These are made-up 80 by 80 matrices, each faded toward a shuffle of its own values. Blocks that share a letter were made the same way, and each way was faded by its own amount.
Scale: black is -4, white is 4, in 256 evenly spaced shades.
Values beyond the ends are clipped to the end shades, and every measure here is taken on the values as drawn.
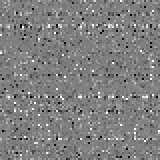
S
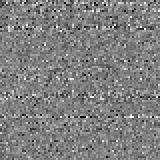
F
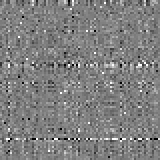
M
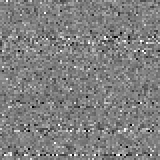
F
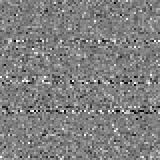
F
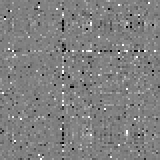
S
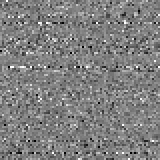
F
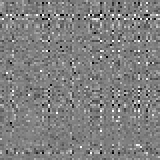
M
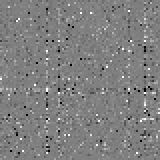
S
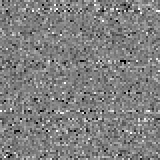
F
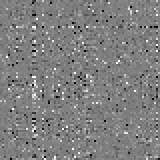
S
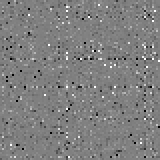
S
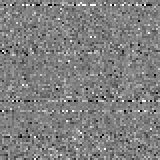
F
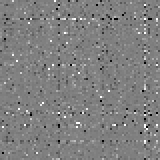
S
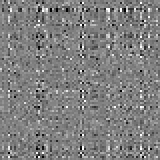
M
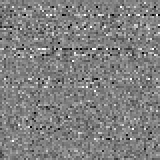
F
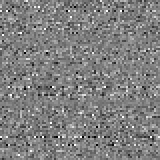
F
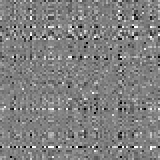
M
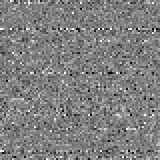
F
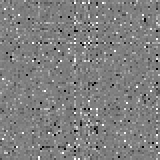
S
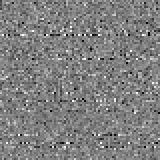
F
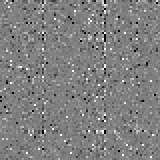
S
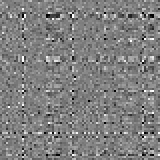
M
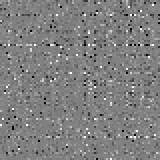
S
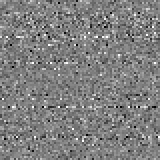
F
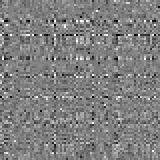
M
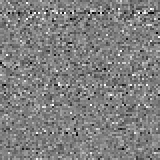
F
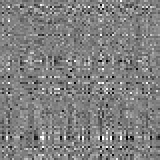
M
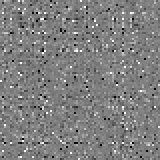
S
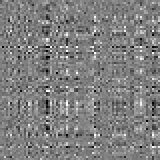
M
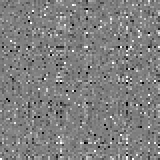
S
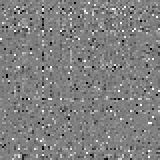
S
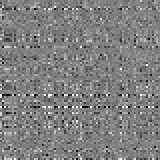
M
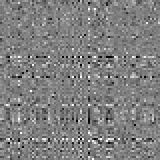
M
